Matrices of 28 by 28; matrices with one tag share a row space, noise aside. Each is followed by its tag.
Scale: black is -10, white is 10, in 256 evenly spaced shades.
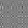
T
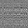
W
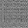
W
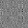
T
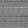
W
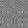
T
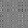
T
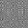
T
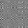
T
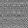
W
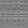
W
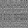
W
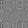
T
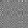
T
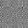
T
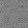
T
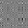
T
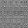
W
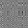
T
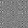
T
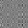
T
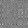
T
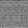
W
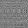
W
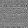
W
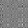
T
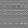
W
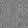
T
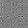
T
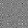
T
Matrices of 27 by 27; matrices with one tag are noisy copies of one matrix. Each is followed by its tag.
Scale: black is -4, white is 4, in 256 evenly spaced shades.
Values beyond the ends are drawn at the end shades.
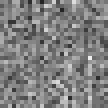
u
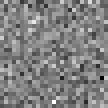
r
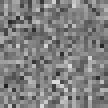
u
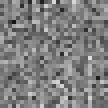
u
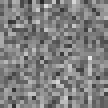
u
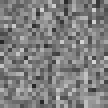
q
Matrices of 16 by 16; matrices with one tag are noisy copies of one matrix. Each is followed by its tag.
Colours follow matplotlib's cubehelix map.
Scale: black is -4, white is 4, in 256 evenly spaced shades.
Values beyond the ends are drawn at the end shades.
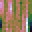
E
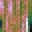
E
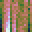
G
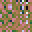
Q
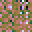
Q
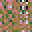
Q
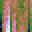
G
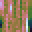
E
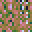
Q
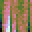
G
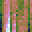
G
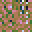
Q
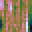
E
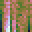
G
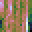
E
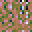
Q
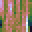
E
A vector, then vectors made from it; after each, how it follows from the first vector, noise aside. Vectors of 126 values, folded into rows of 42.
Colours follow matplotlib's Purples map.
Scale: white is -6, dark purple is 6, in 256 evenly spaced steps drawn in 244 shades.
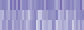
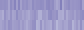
shrunk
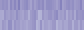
shrunk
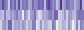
scaled up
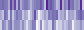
scaled up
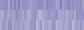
shrunk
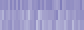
shrunk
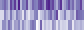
scaled up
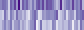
scaled up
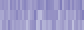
shrunk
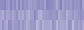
shrunk
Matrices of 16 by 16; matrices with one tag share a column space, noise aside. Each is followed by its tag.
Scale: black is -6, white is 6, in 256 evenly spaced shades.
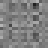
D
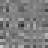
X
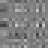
X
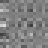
X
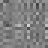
D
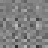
X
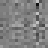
D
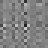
D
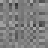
D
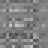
X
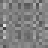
D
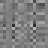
D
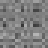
X
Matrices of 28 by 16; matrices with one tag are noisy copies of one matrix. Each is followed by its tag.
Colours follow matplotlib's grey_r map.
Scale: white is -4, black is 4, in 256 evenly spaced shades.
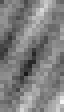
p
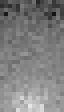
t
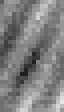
p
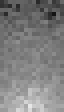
t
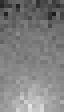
t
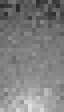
t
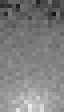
t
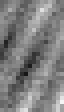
p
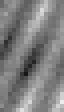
p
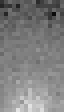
t
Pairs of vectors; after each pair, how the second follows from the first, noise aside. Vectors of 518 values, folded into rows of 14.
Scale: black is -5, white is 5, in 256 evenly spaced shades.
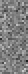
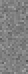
shrunk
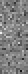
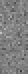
shrunk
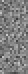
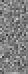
negated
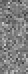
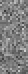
reversed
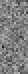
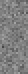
shrunk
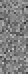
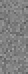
shrunk
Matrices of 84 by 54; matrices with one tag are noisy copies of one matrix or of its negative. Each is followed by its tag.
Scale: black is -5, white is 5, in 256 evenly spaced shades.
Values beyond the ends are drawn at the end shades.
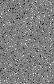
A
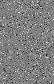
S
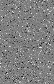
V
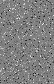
A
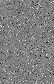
S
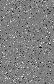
V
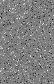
A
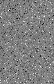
A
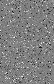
V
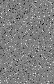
A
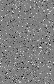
V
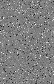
S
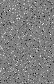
A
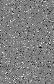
V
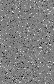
V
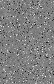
S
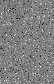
A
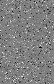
V
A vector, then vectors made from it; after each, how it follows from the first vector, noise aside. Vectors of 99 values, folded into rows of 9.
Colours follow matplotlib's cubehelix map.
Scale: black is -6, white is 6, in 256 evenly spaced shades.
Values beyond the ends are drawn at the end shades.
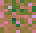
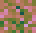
reversed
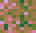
wrapped around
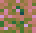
reversed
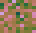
wrapped around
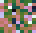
scaled up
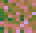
wrapped around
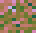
sign-scrambled
